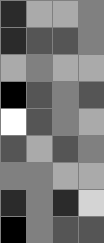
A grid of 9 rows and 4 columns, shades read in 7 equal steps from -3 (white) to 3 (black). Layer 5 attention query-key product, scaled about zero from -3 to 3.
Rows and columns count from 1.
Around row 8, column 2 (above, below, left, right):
0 0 2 2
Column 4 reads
0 0 -1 1 -1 0 -1 -2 1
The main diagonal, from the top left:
2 1 -1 1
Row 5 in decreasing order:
1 0 -1 -3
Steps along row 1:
down same up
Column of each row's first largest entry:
1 1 2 1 2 1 1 1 1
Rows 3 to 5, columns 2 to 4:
0 -1 -1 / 1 0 1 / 1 0 -1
